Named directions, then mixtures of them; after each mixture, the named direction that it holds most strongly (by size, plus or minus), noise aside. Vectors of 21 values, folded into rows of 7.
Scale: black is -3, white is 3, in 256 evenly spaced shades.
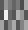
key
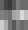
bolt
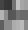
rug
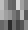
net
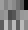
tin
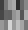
net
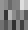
tin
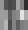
bolt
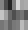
rug
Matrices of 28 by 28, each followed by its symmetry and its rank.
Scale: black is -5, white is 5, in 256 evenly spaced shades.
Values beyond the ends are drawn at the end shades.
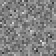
symmetric, full rank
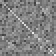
symmetric, full rank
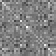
symmetric, rank five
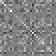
symmetric, rank five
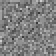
symmetric, full rank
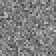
neither, full rank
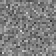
neither, full rank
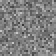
neither, full rank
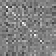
symmetric, rank five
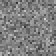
neither, full rank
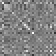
symmetric, rank five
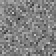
symmetric, full rank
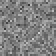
symmetric, full rank
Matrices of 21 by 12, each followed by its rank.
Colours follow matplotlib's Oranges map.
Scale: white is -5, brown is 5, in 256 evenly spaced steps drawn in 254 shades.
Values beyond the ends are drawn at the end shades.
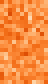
full rank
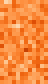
full rank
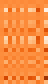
one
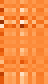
one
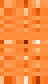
one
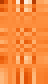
one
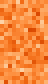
full rank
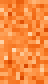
full rank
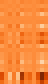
one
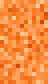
full rank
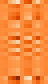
one
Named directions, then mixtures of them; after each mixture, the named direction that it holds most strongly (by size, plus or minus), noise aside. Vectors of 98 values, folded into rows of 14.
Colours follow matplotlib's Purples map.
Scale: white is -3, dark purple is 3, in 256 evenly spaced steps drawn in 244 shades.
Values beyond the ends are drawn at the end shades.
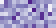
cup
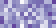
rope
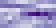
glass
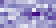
glass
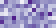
cup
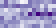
glass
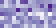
cup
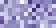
rope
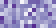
rope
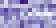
glass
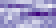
glass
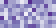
rope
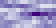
glass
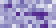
rope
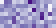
cup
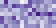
rope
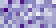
rope
